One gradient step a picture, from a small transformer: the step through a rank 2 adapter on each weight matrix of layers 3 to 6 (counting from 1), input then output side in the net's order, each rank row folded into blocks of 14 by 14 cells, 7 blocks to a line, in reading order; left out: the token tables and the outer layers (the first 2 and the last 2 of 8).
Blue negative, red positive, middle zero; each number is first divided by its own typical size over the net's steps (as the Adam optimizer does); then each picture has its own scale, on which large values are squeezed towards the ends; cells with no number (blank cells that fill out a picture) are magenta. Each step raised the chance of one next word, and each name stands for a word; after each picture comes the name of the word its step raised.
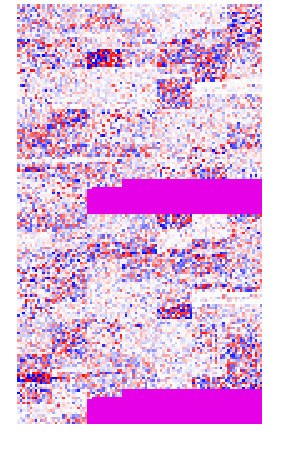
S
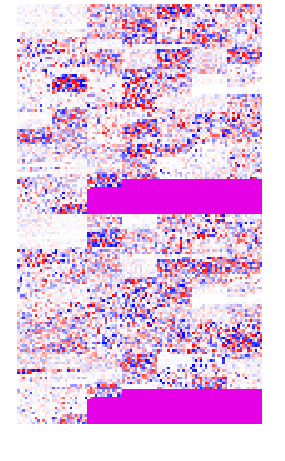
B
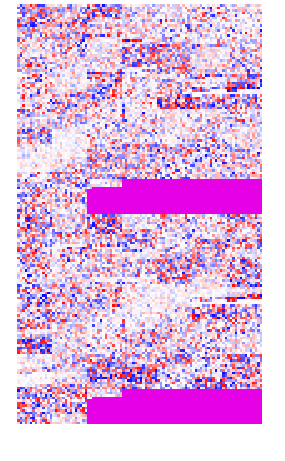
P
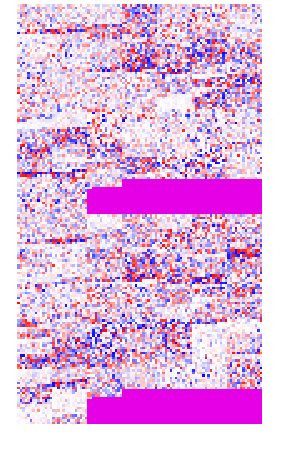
S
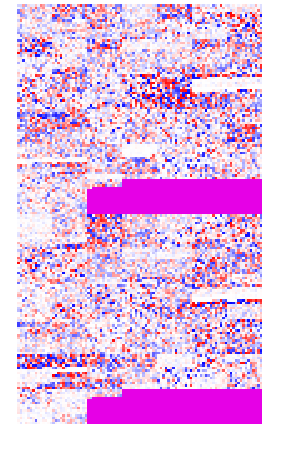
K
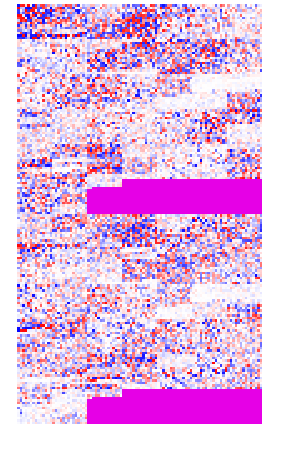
S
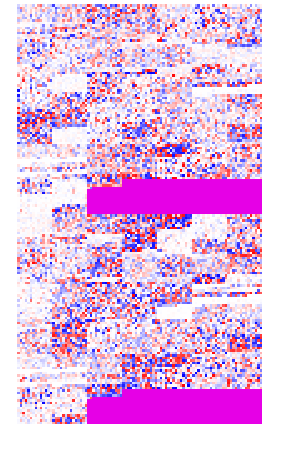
B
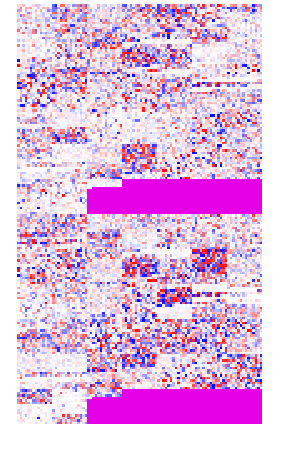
B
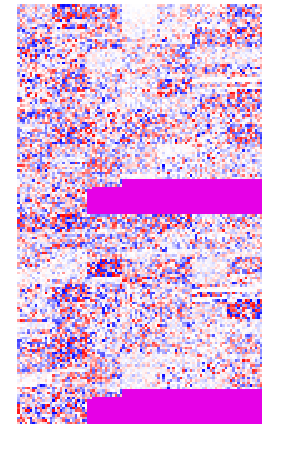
P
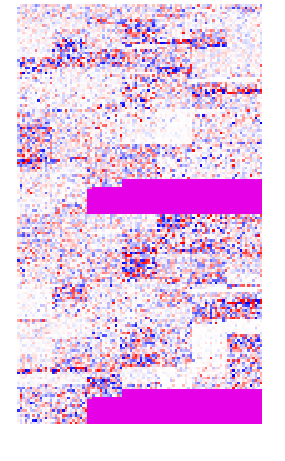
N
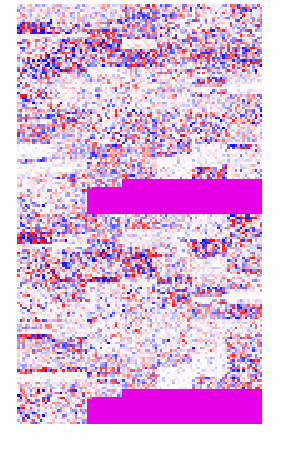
S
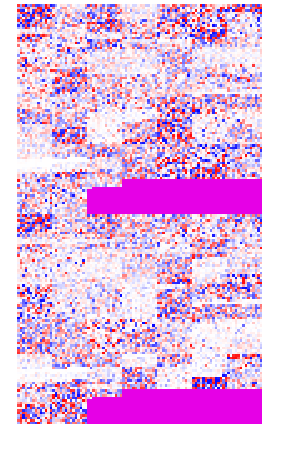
P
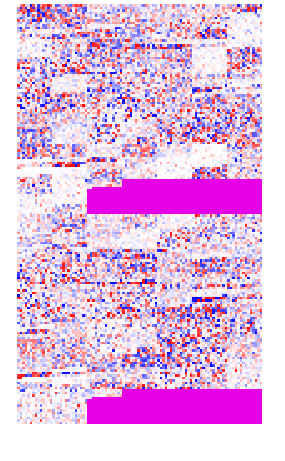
B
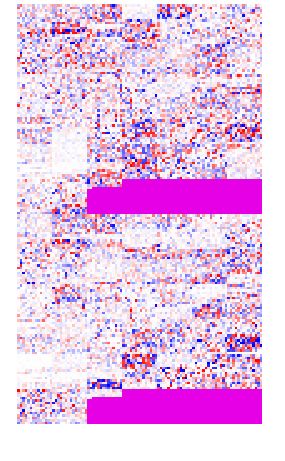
N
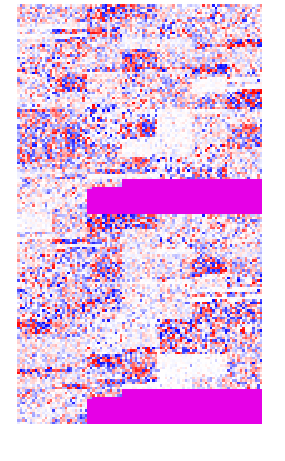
K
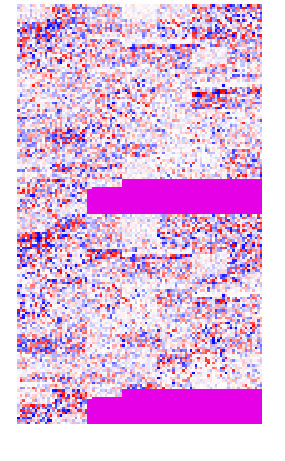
P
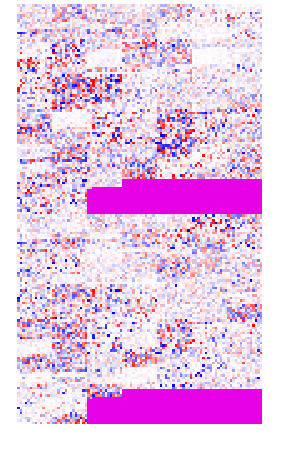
N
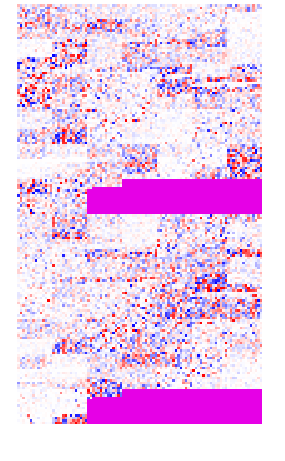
N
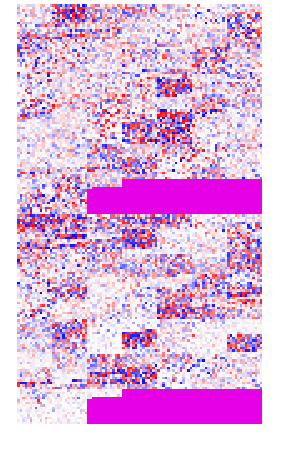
S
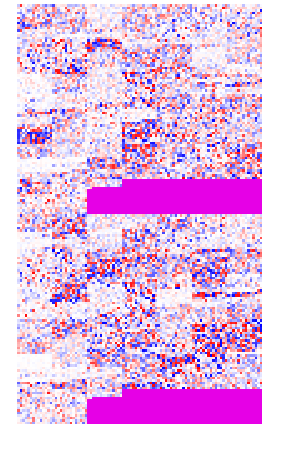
B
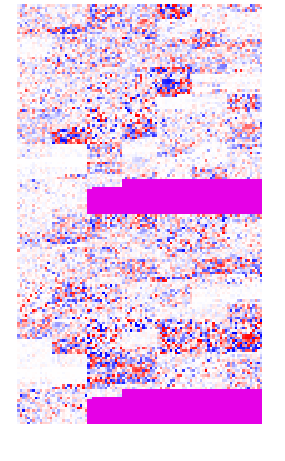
K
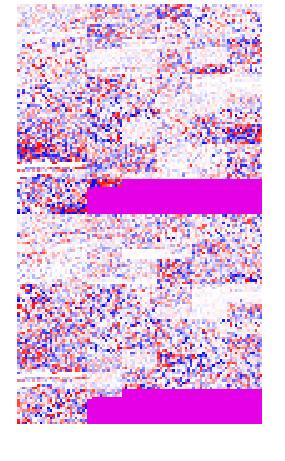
P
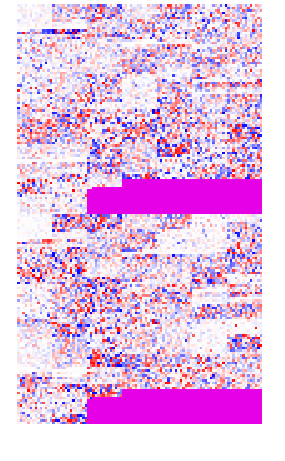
K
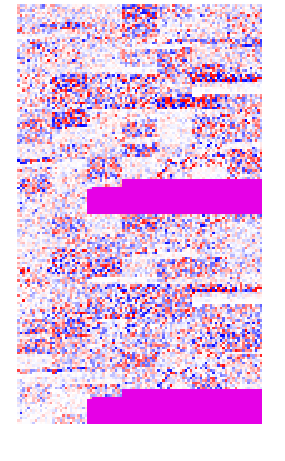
B
